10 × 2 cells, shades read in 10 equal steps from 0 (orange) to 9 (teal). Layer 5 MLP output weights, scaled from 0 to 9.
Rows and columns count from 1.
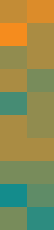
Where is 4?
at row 3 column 1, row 5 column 2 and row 6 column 2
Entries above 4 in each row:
0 0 0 1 1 0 0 2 2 2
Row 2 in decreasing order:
3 0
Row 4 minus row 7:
0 2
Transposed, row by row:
2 0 4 3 7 3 3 5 9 5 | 1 3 3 5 4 4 3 5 6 8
